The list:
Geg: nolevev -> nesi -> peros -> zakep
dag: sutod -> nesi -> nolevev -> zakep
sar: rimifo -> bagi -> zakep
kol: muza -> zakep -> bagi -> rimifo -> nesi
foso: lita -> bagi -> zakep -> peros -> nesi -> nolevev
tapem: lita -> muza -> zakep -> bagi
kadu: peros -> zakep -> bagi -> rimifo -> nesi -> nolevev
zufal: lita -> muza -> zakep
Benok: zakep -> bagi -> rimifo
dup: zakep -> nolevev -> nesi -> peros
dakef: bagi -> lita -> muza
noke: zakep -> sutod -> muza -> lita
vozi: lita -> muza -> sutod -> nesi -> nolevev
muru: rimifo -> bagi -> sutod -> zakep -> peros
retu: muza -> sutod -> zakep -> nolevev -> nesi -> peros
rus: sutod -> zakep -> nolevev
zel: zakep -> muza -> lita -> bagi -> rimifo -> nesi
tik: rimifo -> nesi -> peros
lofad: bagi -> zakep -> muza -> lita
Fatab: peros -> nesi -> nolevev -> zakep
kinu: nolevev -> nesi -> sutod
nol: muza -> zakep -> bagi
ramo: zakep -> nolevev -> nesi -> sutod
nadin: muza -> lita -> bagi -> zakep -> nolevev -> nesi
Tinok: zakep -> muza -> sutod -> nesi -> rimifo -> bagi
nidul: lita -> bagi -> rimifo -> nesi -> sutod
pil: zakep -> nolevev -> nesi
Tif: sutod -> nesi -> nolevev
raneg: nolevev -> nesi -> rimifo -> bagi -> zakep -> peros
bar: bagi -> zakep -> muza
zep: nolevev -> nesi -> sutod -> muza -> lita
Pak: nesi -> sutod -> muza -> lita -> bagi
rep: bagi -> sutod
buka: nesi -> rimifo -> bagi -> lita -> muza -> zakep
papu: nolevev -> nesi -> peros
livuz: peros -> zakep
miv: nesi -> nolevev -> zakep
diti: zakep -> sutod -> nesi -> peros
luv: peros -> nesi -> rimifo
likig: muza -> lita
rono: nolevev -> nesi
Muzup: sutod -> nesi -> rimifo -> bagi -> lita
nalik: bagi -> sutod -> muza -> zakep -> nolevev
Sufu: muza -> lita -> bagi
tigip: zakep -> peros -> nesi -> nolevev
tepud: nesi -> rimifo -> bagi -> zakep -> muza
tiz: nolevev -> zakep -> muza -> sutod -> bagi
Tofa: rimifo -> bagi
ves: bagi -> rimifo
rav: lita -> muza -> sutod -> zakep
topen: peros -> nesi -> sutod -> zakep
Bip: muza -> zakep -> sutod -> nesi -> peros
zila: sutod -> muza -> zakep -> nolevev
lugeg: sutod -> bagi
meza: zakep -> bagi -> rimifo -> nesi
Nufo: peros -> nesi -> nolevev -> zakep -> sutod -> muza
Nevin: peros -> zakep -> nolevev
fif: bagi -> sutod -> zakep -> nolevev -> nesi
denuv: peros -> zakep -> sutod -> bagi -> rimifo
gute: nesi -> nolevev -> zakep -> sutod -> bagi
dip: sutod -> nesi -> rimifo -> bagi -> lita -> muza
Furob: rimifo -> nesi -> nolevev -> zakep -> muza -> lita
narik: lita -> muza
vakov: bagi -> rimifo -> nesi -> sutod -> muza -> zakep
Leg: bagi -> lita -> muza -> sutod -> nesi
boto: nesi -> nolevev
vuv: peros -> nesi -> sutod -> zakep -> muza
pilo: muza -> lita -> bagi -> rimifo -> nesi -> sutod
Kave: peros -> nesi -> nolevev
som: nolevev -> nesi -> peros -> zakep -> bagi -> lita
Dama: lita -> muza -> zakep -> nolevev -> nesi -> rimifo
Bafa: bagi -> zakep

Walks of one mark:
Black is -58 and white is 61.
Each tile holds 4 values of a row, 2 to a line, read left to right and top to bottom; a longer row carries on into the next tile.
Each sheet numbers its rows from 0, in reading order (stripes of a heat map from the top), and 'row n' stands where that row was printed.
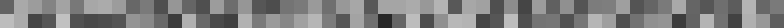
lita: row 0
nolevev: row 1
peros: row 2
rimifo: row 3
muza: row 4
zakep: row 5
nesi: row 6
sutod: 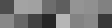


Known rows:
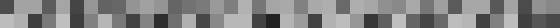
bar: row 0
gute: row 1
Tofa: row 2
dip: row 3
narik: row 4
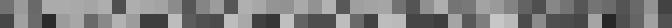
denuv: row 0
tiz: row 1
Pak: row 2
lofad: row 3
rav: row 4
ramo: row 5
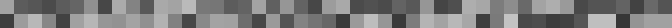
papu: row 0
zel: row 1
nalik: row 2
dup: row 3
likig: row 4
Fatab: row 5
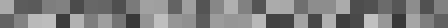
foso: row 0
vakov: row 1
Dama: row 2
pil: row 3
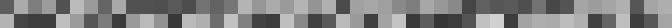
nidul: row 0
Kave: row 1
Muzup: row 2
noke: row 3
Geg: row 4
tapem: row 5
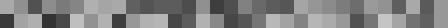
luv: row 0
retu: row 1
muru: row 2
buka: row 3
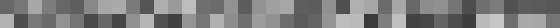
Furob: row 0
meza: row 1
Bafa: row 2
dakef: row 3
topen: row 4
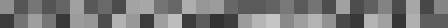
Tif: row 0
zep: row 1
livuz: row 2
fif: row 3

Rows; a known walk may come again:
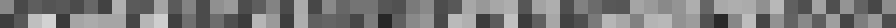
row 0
Geg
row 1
nadin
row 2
fif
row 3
kinu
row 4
tapem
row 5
muru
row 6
ves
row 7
zila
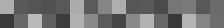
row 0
rono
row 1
boto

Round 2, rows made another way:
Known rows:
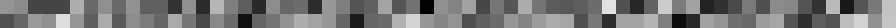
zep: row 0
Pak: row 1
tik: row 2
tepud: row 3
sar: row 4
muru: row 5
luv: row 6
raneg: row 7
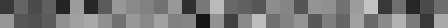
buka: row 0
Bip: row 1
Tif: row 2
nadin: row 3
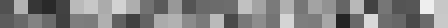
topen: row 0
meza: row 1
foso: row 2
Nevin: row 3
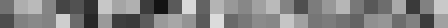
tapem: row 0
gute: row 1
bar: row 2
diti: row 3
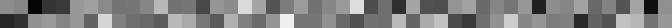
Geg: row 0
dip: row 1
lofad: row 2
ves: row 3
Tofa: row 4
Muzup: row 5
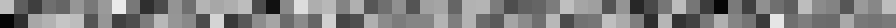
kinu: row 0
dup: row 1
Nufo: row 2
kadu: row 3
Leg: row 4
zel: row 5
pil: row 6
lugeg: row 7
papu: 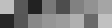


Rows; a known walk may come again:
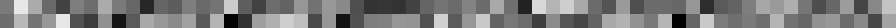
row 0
Sufu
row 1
boto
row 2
kinu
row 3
rono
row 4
rus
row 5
meza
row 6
Kave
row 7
diti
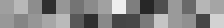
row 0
noke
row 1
dup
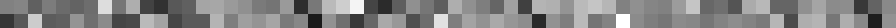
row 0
vuv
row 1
livuz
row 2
Bip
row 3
Benok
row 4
retu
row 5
dakef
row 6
Bafa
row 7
vozi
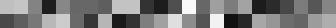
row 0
Dama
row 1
som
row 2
luv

